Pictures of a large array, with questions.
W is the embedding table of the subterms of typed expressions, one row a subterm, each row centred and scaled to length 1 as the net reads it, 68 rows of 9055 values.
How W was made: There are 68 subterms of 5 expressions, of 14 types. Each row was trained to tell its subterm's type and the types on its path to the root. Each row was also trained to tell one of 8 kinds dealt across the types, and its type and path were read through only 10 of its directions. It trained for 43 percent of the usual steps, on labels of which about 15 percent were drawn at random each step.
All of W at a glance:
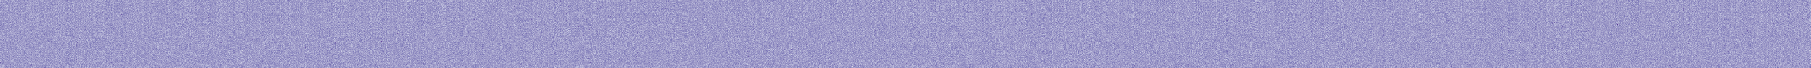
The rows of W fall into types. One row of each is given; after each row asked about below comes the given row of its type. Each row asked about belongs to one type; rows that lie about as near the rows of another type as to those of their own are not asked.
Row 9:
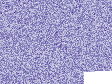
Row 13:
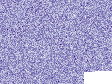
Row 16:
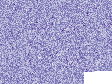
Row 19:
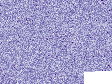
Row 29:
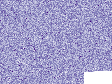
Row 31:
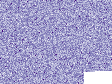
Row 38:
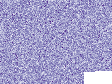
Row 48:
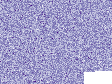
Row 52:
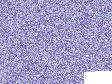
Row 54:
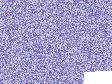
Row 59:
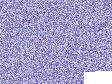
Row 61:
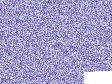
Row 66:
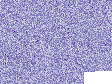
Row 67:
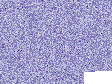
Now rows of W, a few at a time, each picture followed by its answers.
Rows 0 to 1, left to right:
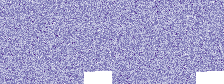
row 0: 61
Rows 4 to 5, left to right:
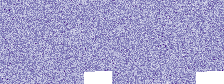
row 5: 9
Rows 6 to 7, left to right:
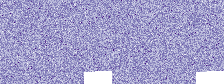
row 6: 16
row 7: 52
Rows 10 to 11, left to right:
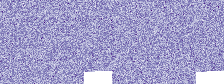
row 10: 31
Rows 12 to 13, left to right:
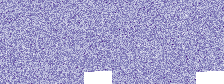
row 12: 67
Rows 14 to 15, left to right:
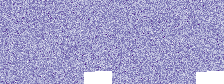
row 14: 13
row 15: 52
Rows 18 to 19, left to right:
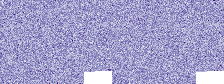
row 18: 61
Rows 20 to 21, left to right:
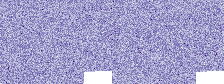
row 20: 31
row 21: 13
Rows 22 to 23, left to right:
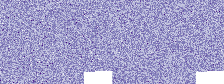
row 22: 48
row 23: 9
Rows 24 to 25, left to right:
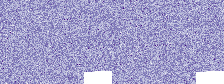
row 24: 66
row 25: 13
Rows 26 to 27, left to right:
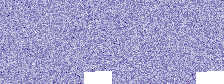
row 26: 54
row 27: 48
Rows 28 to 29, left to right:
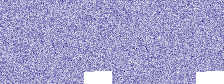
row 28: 31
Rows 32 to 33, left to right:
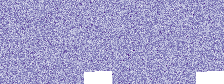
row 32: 52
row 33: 9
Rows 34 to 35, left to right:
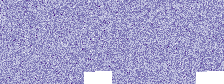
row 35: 31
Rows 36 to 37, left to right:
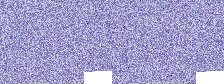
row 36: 29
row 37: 67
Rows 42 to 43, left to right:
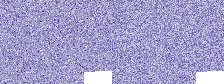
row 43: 66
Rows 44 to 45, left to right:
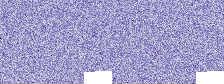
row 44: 48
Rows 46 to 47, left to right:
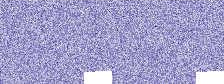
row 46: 48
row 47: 54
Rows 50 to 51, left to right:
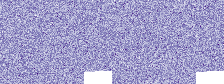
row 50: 52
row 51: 9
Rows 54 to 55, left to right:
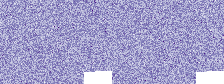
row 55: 16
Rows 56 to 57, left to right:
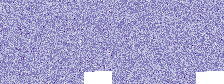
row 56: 13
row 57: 59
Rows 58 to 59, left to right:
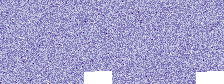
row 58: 52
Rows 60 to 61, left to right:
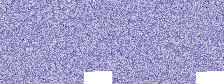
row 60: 31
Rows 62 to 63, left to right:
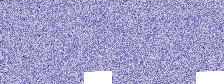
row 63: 13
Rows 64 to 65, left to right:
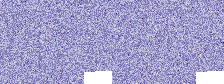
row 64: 54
